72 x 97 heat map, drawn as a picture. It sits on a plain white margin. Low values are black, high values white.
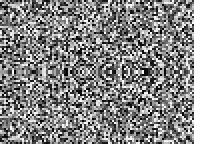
No regular stripes run through it. Overall the values sit about 50% of the way up the scale. The top and bottom halves mirror each other. The grain is fine, like static.
